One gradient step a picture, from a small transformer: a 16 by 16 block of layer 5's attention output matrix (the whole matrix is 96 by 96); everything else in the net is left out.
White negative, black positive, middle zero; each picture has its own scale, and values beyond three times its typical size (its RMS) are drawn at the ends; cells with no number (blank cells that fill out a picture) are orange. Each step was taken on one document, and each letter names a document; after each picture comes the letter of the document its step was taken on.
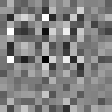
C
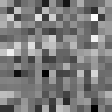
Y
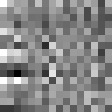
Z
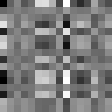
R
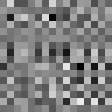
C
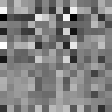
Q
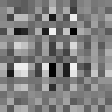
C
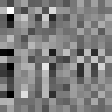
C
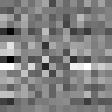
Y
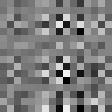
R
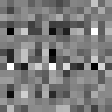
C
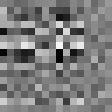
Q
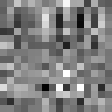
R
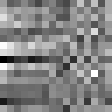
Z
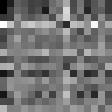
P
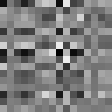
R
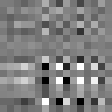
R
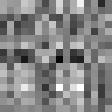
Q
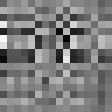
Q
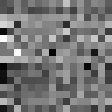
Y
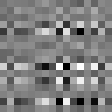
R
